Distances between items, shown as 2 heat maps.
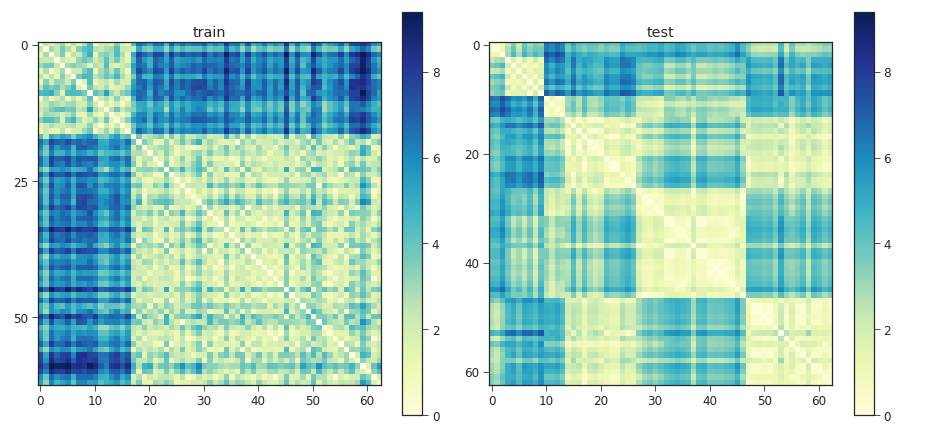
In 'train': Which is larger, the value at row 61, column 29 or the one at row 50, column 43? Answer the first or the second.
the second
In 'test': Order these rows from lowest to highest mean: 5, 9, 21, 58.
58, 21, 5, 9
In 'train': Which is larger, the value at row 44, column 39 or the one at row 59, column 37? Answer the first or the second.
the second
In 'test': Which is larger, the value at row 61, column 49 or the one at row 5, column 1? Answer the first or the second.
the second
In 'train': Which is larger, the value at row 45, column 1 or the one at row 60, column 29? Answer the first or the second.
the first
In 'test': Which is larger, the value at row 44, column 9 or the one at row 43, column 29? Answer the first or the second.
the first
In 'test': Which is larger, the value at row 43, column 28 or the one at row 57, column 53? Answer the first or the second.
the second
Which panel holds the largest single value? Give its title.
train
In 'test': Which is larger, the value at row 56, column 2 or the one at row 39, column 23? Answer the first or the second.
the second
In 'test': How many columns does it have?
63
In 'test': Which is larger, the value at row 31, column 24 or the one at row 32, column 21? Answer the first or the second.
the second
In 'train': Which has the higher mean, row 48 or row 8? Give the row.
8
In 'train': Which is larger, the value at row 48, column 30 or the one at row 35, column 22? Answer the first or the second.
the first
